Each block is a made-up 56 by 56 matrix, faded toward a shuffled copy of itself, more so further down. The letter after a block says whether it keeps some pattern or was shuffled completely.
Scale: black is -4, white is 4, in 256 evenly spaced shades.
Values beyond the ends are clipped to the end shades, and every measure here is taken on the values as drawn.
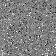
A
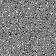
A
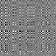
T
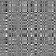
T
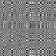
T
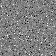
A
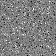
A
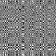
T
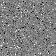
A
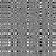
T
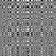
T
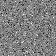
A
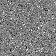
A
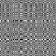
T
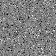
A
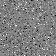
A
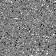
A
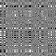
T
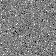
A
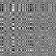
T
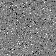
A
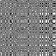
T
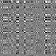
T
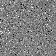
A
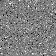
A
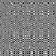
T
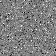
A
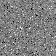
A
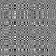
T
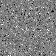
A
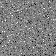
A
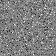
A
